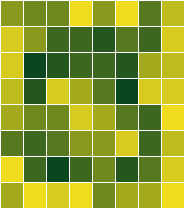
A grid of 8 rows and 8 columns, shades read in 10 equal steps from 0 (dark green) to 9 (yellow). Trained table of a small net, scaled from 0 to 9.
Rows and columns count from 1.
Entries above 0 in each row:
8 8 7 7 8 8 7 8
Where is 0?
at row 3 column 2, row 4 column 6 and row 7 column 3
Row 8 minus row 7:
-3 7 8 7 0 5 3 1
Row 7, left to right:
9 2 0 2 4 1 3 8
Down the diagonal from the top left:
5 5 1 6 6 8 3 9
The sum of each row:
46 31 27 41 42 35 29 57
